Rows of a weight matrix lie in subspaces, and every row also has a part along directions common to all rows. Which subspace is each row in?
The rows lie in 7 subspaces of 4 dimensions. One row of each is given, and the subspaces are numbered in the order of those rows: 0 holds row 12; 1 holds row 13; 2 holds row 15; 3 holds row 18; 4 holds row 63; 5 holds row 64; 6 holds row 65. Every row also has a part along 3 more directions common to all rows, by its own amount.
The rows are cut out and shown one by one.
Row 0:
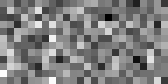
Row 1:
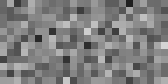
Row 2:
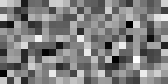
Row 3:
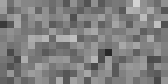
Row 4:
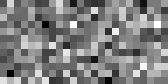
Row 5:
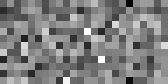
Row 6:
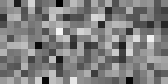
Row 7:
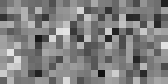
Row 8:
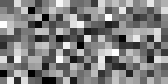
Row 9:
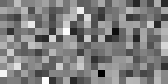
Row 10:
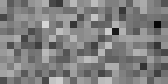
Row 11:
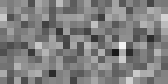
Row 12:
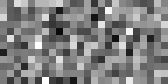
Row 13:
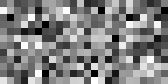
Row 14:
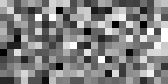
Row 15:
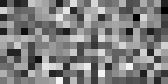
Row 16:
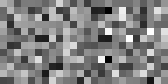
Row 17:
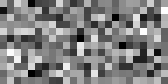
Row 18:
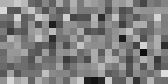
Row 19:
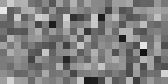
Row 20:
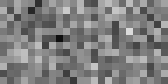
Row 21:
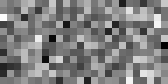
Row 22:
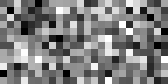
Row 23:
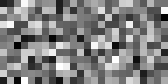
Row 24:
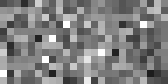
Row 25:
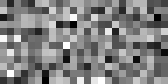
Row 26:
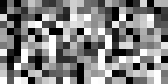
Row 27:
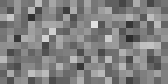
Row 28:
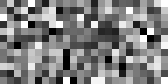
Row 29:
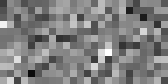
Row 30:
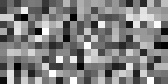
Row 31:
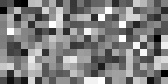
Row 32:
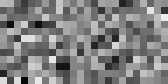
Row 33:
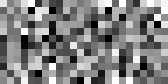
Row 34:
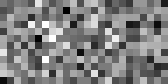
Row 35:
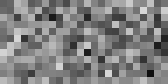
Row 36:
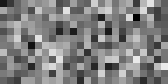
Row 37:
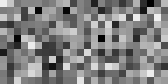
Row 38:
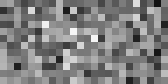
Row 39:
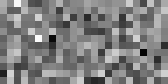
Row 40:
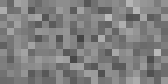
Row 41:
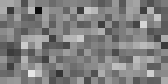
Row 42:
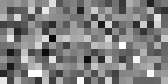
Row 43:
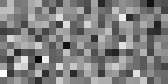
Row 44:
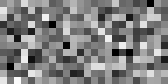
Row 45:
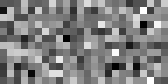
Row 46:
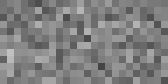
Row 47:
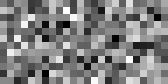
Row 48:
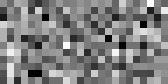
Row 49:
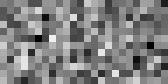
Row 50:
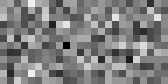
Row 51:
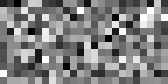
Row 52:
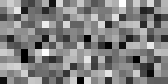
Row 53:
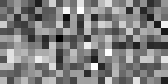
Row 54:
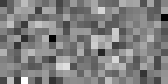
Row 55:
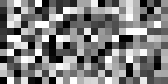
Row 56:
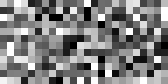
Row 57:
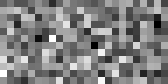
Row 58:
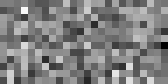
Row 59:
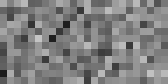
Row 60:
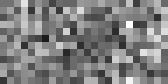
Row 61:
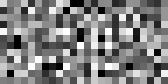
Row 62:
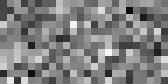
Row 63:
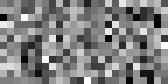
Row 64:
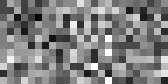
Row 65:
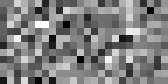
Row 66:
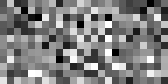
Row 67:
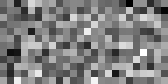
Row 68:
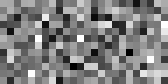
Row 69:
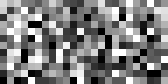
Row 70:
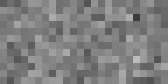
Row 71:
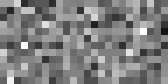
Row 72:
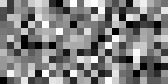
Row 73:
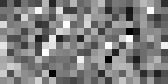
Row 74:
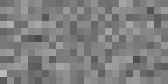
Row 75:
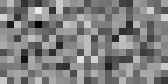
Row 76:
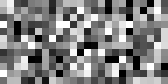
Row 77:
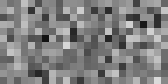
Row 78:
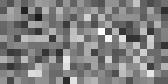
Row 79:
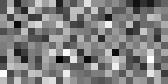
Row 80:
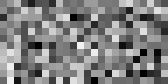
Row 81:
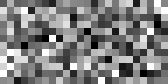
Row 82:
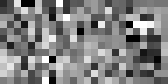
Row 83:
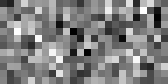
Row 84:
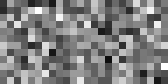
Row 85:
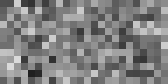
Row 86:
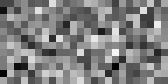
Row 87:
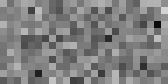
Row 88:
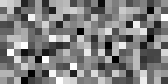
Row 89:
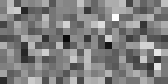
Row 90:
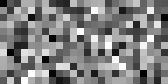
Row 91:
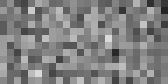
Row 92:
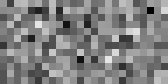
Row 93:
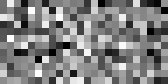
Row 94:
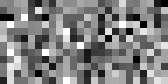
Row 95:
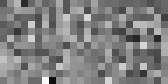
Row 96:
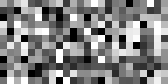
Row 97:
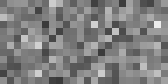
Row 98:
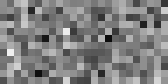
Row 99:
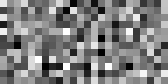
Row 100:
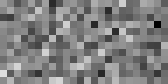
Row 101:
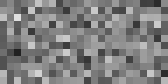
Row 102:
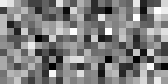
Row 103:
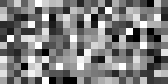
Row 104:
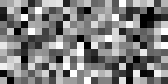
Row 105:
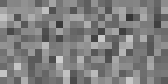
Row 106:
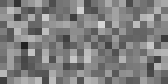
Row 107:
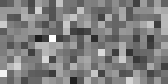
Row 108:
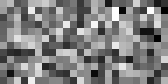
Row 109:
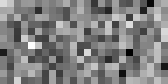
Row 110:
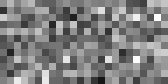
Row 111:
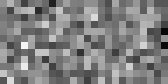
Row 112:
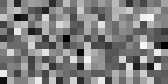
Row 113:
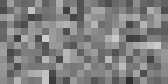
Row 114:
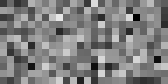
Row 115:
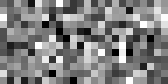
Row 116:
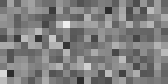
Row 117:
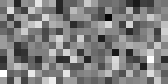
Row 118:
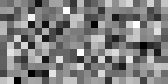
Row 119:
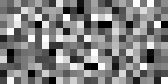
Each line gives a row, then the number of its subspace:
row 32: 6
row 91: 1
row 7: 0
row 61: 2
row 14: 2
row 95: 0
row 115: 0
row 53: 5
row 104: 4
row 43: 6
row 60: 6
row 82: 0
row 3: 5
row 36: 2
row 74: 6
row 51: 4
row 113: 1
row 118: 1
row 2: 6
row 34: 1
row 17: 2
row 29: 5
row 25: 1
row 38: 2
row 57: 3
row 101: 5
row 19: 3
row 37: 2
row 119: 5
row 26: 3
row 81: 3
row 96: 3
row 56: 2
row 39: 3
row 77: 0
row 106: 4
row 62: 5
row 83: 2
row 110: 1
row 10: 1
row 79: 5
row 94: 0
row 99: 2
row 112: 4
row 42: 4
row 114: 2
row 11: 0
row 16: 2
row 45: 4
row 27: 1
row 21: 4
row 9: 0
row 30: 4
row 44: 3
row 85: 0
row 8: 5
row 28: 3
